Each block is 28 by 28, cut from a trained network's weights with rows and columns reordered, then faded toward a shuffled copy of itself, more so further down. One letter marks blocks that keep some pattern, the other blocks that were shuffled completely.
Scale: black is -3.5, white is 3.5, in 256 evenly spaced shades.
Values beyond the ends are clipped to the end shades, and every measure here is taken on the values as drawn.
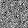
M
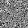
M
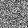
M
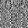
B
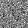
M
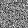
M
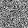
M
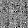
B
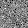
M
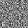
B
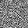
B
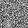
M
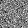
M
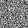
M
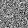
M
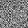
B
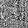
B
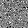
M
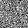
M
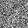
M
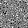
M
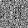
B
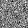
M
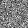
M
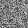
M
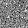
M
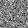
M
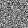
B
